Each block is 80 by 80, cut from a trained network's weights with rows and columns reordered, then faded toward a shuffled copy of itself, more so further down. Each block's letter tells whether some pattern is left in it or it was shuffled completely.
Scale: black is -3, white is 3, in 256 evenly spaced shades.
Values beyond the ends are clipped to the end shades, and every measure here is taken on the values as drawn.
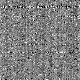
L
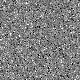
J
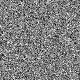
J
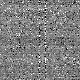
L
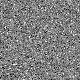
J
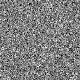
L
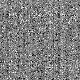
L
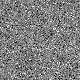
J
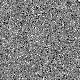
J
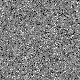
J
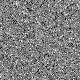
J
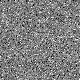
J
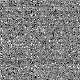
L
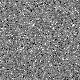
J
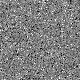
J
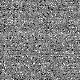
L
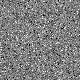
J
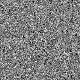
J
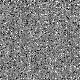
L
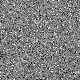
J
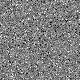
J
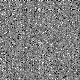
L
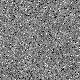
J
